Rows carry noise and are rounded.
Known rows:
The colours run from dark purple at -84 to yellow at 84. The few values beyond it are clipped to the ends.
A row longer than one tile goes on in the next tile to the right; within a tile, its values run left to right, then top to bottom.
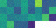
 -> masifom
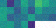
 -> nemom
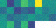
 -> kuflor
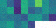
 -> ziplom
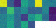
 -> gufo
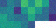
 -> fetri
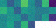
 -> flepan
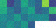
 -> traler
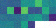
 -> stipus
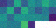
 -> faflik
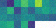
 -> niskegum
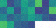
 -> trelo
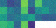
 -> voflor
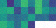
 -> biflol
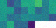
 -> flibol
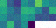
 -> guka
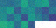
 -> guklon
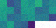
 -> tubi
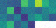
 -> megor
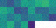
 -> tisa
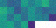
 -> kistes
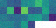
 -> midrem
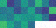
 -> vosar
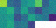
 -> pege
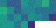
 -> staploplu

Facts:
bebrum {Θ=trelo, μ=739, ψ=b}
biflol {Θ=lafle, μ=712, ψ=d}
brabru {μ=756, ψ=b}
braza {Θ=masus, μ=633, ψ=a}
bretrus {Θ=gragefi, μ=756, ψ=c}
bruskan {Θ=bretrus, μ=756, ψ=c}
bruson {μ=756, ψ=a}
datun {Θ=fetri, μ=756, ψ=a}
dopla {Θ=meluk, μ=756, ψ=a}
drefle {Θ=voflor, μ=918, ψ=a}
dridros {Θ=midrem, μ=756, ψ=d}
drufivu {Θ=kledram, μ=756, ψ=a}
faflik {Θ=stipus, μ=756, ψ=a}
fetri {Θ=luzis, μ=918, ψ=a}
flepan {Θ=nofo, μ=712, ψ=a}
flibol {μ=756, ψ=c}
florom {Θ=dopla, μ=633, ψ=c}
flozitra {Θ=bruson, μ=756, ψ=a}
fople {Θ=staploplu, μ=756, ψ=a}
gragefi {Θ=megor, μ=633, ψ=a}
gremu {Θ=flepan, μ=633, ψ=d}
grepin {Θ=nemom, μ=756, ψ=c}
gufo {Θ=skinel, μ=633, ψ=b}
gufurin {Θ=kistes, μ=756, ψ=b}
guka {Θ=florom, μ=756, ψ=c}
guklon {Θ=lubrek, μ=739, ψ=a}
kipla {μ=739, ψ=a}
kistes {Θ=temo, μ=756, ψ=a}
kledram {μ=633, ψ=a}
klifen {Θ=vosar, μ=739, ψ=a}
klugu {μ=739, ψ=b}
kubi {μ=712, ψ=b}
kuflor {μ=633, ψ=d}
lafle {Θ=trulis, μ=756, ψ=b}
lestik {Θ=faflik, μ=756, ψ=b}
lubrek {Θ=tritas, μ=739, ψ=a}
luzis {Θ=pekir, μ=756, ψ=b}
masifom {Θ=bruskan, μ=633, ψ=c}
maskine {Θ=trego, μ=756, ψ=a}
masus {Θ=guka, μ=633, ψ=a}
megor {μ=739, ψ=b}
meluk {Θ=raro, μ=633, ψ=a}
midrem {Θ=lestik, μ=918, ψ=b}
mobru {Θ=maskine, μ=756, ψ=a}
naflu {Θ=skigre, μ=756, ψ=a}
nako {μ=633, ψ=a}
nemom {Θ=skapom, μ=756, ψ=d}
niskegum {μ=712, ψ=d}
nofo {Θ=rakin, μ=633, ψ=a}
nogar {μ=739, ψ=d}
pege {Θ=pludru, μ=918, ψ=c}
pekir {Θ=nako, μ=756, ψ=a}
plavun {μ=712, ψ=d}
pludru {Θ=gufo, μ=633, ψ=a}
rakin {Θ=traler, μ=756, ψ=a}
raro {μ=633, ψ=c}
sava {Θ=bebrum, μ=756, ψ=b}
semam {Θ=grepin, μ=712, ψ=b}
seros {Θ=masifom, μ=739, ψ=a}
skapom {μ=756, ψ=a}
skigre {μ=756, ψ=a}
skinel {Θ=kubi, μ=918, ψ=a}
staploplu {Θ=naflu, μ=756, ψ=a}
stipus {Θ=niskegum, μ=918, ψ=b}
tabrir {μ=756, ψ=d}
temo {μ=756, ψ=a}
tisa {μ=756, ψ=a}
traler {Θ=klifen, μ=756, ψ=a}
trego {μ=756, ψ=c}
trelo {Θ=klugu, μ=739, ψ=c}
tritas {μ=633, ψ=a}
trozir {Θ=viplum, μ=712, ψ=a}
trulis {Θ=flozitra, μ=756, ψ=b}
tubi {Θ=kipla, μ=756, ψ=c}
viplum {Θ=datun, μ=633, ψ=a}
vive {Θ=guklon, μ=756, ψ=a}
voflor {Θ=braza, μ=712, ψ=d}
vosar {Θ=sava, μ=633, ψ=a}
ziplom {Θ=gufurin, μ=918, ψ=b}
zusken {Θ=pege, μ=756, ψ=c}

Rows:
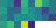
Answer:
masus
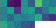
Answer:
sava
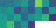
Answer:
gragefi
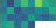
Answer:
nogar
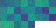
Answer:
seros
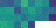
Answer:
trozir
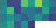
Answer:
kubi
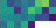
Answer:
dopla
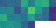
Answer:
datun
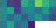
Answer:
brabru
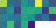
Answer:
florom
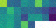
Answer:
pludru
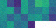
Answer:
gufurin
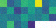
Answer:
raro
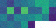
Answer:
lestik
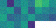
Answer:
dridros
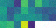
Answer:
braza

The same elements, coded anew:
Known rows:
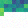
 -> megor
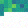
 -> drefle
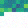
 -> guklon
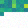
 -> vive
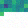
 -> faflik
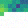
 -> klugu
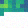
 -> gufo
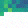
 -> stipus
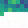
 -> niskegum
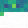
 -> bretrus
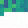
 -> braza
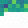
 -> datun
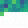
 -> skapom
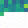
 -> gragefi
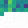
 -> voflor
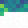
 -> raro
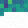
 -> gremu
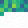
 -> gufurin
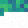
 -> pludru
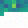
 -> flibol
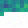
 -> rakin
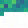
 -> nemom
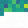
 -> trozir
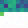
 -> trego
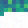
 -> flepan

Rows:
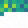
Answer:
ziplom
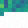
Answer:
kuflor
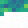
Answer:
klifen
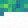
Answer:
biflol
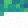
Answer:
luzis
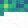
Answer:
pege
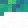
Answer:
plavun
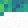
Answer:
nogar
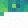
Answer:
trelo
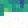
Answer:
fetri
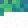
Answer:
skinel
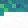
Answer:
florom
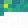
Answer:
semam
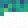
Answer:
kipla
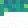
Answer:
vosar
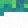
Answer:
dridros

